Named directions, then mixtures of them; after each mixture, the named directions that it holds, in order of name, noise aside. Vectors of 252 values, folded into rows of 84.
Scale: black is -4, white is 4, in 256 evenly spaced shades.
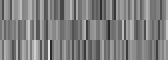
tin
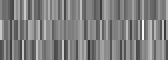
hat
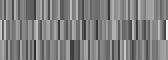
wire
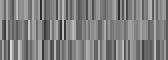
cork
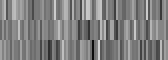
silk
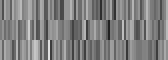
tin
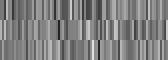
silk, wire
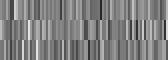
hat, tin, wire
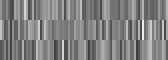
hat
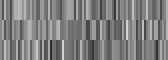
hat, silk, tin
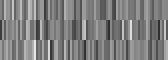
hat, tin, wire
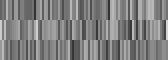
wire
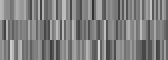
cork, silk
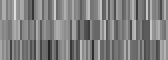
silk, wire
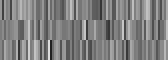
tin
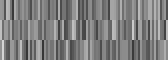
cork, wire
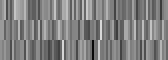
hat, silk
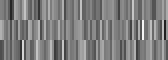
hat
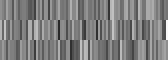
wire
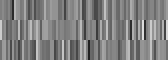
hat, wire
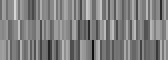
silk, wire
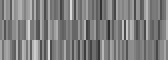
tin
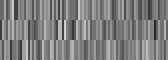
cork, wire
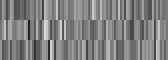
cork, tin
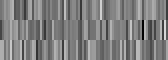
hat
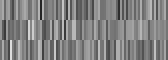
cork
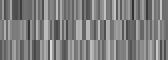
cork, silk, tin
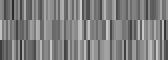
hat, silk, tin
